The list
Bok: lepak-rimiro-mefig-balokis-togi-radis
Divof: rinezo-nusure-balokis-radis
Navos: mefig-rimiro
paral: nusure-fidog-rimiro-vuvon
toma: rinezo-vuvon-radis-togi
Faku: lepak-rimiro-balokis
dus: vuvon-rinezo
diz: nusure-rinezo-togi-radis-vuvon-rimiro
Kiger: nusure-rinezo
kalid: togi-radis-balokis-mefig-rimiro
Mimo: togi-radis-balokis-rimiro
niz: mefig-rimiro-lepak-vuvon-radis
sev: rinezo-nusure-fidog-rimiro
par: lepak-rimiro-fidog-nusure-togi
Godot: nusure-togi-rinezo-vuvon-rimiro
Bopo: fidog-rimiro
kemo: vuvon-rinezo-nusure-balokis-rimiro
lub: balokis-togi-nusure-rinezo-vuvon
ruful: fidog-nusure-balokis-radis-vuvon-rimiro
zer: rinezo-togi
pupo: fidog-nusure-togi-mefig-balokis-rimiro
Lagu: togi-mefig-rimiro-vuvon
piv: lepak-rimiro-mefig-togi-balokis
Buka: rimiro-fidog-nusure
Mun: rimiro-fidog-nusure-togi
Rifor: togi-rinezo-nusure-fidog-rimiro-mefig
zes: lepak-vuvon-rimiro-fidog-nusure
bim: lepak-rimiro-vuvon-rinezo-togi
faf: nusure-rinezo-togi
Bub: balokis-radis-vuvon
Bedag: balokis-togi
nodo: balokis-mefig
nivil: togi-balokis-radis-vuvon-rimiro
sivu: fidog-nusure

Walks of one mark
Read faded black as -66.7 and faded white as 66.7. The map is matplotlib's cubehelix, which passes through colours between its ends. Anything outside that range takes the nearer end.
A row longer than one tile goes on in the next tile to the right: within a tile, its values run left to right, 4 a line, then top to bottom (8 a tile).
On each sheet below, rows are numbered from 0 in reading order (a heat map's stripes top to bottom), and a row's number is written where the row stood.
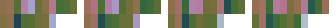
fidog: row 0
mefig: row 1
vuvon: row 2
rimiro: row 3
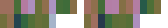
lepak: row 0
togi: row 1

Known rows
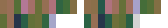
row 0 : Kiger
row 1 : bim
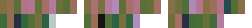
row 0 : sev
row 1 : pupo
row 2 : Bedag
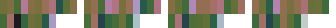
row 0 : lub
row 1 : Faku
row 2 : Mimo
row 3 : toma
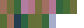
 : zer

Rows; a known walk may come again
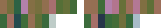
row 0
toma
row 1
Bok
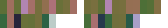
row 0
ruful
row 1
Divof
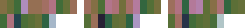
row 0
Mimo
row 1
faf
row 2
Lagu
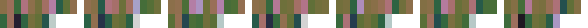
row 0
Godot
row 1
bim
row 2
Bopo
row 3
diz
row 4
nivil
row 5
dus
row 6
lub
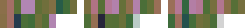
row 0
nodo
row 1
paral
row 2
niz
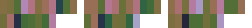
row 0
Bedag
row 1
Kiger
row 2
sivu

